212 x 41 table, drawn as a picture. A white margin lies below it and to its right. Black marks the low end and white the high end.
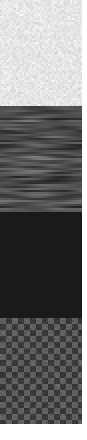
The table splits into 4 rows of 1 panel. Panel 1,1: very high, fine-grained, faint in contrast. Panel 2,1: low, streaked across. Panel 3,1: very low, flat. Panel 4,1: low, checkered.
